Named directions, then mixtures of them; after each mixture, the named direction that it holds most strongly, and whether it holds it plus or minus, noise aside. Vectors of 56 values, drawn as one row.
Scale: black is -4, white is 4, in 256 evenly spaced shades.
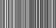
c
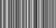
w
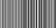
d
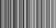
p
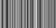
w, minus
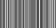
c, plus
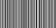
d, plus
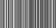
c, plus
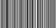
w, minus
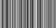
w, minus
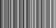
p, plus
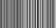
d, minus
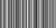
w, plus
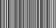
c, plus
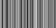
w, minus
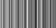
p, minus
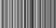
p, minus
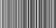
d, plus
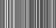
c, plus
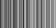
p, plus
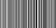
d, plus
